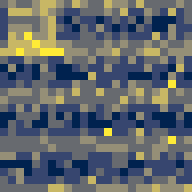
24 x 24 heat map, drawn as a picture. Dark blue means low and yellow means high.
Stripes: horizontal, repeating 4 times. Odd rows or columns: none. Odd patch: higher, in the top left. Ninth with the highest average: top left.
